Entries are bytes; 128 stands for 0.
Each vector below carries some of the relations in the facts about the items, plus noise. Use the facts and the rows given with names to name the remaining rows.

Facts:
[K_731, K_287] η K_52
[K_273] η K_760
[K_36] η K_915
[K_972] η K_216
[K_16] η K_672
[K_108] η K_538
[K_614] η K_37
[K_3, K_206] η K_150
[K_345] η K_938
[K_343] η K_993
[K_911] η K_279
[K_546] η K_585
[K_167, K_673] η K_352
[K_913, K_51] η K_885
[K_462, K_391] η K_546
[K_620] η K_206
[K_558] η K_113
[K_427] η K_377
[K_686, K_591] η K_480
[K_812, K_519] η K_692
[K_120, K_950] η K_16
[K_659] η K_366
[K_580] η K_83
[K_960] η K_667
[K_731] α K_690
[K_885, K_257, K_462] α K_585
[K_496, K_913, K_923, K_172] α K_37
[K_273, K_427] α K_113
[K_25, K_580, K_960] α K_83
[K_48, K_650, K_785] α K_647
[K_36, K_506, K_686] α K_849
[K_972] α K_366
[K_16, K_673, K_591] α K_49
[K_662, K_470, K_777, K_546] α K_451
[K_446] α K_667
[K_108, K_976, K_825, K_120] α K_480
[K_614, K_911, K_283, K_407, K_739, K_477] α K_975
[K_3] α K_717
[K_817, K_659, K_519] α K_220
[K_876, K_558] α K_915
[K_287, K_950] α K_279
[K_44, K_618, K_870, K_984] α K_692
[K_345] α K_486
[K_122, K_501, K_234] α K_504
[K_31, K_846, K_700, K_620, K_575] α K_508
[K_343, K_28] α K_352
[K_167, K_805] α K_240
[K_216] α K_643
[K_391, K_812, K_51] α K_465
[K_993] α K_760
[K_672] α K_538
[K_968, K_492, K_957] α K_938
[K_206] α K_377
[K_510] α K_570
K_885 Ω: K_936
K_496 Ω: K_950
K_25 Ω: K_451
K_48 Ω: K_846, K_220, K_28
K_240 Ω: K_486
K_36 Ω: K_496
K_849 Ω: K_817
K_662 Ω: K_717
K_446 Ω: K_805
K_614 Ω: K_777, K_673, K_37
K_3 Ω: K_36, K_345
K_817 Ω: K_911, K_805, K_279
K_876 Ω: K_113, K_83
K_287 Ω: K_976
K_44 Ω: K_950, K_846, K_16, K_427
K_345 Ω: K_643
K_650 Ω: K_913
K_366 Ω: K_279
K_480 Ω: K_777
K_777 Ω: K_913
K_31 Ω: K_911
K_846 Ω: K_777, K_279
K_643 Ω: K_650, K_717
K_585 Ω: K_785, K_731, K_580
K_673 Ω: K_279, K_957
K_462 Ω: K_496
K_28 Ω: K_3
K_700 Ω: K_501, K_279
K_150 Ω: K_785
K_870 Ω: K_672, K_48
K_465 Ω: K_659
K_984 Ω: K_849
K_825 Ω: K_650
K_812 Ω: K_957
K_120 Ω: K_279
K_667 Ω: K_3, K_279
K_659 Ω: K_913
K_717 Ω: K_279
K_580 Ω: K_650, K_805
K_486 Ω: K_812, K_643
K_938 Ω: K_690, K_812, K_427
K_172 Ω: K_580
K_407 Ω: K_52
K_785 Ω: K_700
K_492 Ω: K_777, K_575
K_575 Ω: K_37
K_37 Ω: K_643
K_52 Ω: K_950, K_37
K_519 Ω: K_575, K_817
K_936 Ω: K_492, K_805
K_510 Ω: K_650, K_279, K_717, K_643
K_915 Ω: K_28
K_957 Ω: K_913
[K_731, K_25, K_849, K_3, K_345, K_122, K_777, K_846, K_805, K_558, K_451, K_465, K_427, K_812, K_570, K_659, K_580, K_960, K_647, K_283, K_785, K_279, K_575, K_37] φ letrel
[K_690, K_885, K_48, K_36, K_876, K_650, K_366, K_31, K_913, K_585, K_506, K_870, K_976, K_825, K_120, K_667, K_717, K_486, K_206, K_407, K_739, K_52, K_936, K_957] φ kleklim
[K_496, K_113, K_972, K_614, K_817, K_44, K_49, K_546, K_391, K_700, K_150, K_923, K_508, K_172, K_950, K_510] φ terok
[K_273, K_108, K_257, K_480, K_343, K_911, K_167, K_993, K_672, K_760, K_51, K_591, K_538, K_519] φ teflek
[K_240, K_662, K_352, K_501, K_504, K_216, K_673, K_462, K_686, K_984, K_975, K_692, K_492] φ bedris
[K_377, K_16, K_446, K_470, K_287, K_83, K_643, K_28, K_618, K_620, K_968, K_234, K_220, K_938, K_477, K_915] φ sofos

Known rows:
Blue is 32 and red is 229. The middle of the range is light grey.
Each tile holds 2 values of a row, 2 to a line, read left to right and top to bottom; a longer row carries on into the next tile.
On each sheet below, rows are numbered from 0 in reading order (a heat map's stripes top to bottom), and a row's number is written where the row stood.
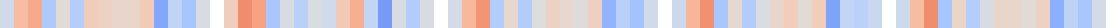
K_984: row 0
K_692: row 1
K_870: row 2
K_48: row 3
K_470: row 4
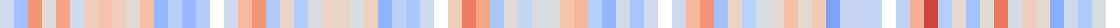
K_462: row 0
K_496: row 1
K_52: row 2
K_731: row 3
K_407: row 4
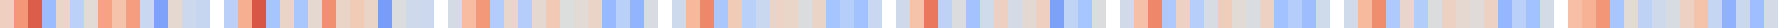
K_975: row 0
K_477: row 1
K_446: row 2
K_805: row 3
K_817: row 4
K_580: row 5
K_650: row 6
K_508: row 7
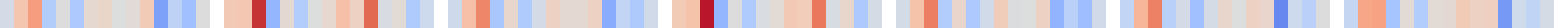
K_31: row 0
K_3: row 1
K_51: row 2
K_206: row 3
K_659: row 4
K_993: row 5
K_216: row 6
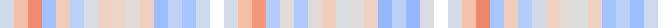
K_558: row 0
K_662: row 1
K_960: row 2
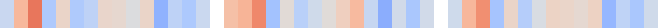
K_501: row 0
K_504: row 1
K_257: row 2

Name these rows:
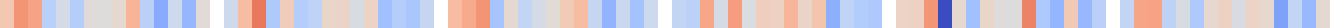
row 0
K_480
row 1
K_427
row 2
K_486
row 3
K_546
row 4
K_451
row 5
K_885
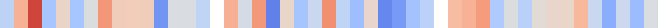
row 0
K_911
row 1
K_120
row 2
K_465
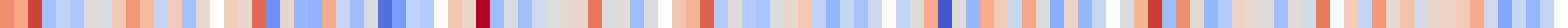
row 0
K_150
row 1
K_672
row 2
K_620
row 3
K_220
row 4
K_25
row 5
K_976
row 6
K_585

